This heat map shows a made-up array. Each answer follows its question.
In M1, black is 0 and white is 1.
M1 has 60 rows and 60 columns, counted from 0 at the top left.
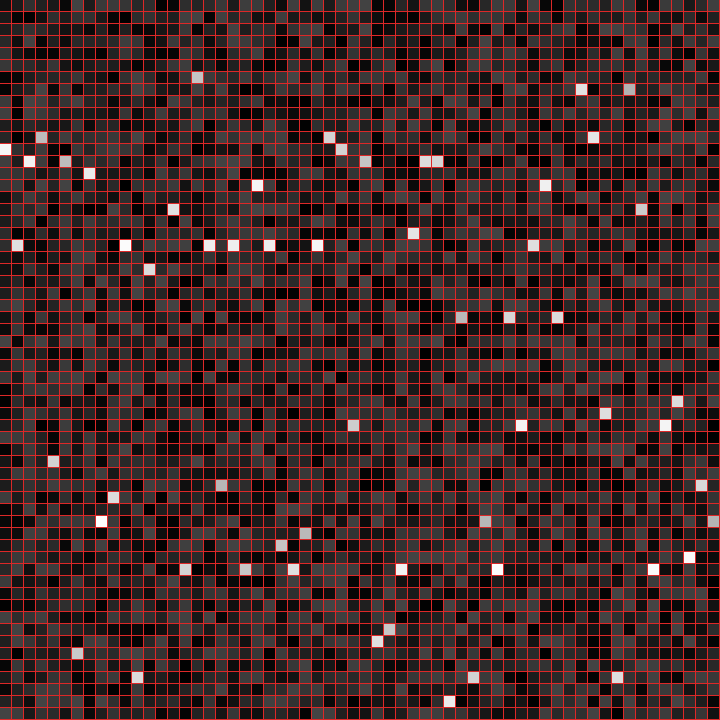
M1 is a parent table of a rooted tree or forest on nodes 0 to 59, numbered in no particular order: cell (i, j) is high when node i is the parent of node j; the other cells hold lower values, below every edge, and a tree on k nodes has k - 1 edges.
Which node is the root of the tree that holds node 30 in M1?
13
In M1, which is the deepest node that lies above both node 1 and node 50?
20
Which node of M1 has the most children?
20
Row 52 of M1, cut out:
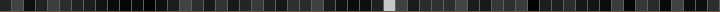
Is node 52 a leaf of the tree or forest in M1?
no
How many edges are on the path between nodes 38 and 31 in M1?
5
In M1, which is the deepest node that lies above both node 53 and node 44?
20
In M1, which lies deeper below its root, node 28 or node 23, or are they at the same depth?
node 28
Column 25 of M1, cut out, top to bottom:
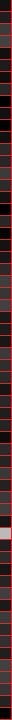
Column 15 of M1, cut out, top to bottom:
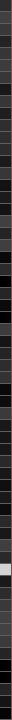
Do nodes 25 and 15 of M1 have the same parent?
no
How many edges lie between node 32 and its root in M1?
6
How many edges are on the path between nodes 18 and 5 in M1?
5
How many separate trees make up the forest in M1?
2
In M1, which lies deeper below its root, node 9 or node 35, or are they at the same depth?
node 9
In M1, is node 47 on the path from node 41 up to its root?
yes
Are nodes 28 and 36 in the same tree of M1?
no
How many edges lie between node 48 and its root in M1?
5
